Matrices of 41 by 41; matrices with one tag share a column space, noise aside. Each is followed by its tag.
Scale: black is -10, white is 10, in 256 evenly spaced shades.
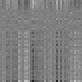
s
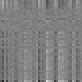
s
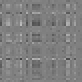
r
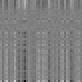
s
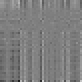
s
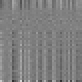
s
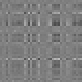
r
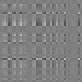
r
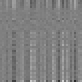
s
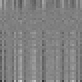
s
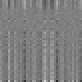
s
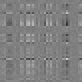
r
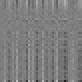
s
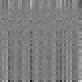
s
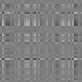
r
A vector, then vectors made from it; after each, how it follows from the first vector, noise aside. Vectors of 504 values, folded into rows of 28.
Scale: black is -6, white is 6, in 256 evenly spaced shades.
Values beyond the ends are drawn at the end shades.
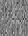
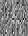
scaled up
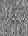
negated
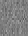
shrunk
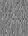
shrunk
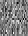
scaled up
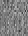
wrapped around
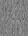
shrunk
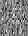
scaled up
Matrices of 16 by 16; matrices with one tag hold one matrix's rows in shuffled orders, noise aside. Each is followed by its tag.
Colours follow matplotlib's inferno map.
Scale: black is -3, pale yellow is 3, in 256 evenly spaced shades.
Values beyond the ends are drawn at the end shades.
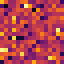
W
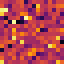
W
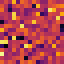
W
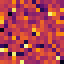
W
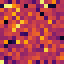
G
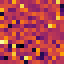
W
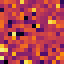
W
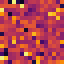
W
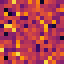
G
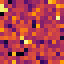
W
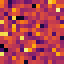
W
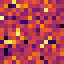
G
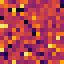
W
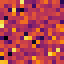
W
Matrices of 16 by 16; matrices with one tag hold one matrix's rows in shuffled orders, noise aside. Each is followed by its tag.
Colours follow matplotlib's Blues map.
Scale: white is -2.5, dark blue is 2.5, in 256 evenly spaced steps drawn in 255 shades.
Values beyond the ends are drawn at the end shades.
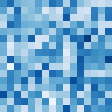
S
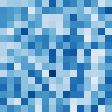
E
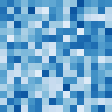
S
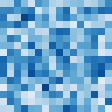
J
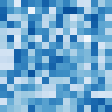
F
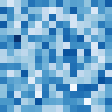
E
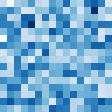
J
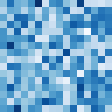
S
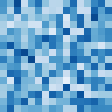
S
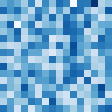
E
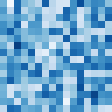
S
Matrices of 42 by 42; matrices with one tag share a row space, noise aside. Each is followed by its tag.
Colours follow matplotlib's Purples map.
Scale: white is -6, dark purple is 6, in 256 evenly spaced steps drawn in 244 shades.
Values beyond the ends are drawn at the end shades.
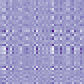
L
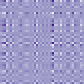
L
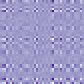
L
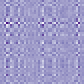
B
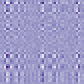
B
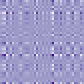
L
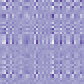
L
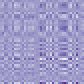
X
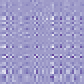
L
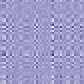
L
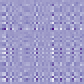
L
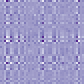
B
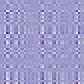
B
